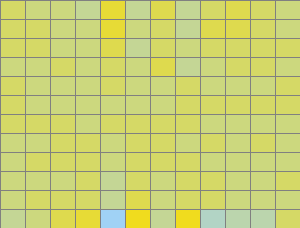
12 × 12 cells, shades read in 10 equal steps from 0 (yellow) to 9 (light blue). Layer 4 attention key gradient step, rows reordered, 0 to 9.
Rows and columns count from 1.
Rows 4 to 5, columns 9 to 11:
4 3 3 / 4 4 4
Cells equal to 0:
2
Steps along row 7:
same same up down same same same up same same same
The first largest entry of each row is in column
4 8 6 8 2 2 4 1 1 5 5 5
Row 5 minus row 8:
-1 0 1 1 -1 1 1 -1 1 0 1 -1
